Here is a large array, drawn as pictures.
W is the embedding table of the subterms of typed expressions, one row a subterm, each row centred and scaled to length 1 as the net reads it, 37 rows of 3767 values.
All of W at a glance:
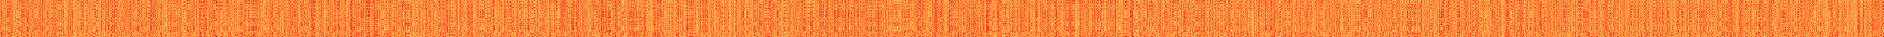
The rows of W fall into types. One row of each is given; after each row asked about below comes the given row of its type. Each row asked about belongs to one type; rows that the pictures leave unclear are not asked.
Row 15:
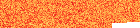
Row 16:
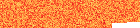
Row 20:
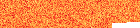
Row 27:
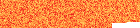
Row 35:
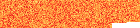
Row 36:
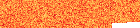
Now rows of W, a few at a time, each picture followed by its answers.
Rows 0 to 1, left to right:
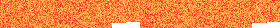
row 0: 15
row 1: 15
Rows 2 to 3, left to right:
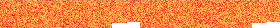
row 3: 15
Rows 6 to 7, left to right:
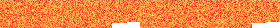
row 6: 16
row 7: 27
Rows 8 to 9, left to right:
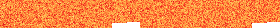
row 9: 16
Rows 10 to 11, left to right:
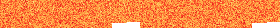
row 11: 16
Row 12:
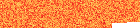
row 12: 16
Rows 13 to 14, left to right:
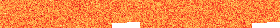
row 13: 36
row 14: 16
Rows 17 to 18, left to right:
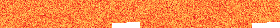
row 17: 20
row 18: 36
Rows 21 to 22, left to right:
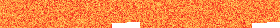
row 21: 27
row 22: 16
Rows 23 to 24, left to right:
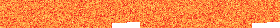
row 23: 36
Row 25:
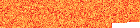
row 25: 27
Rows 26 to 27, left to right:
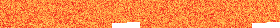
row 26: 15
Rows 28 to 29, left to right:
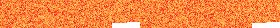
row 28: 15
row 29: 27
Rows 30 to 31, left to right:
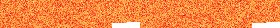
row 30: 15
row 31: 20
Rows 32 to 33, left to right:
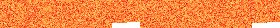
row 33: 36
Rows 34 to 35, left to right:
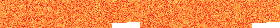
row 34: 35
